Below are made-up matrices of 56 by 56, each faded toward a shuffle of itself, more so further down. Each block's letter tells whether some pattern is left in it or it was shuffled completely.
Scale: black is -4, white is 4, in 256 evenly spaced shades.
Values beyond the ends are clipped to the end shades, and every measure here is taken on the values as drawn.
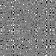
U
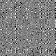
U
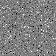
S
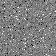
S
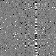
U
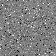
S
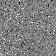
S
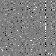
U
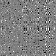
U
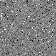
S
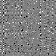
U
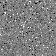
S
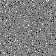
S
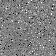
S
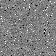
S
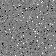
S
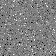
S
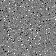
S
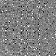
U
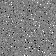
S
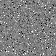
S
